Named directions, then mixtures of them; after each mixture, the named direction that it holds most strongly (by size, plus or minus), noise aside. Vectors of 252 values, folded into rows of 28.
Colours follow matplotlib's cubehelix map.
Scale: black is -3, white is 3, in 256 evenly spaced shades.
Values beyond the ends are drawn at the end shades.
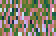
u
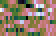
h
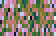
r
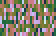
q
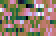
h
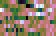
h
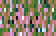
u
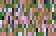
u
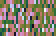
q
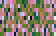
r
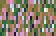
q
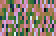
q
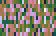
q
